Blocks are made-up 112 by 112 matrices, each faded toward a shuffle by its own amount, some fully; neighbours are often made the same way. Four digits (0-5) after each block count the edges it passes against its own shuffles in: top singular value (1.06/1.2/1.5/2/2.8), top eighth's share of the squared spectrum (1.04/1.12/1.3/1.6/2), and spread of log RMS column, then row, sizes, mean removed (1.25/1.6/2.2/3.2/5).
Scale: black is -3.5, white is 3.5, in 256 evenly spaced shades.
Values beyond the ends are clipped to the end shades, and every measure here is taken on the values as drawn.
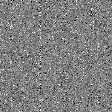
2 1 2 1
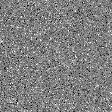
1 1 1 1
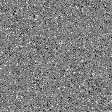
0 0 0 0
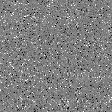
3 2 0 0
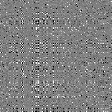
5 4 3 3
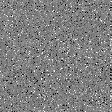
3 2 1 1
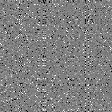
4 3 2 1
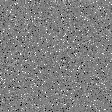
2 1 0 0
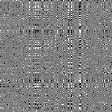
5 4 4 3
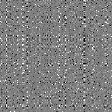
5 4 3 3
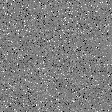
2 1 0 0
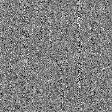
1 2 3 0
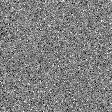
0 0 0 0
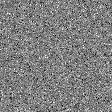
0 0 0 0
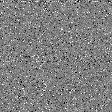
1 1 0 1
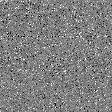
1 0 0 1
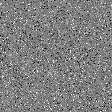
0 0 0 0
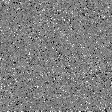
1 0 0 1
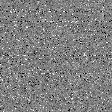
1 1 0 2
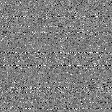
2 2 0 3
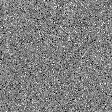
0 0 0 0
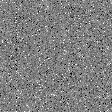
1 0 1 0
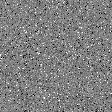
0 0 1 0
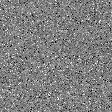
0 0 0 1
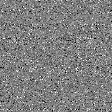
1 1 0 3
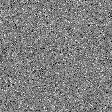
2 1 0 0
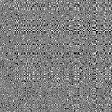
5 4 3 3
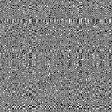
5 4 3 3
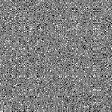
5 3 2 2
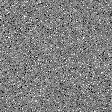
1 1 0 0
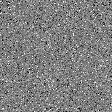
2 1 0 0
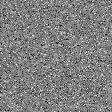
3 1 0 0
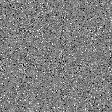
3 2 0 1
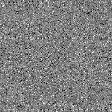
4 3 1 2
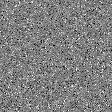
2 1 0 0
